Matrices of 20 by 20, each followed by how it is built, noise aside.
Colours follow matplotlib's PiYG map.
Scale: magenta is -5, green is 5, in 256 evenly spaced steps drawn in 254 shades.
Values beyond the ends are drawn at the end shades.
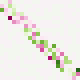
banded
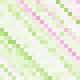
Toeplitz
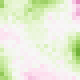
smooth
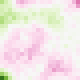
smooth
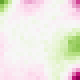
smooth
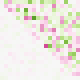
upper triangular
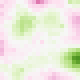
smooth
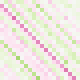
Toeplitz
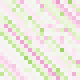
Toeplitz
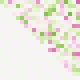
upper triangular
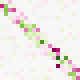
banded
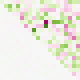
upper triangular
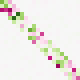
banded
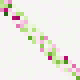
banded
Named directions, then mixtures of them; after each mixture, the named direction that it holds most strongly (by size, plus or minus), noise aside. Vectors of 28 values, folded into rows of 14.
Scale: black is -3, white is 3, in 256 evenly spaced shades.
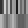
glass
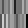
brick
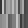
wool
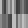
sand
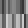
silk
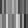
wool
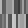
sand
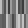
glass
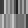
glass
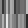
brick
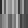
wool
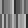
brick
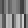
silk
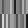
brick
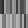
silk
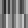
silk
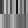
glass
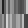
silk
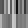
glass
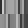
wool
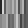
wool
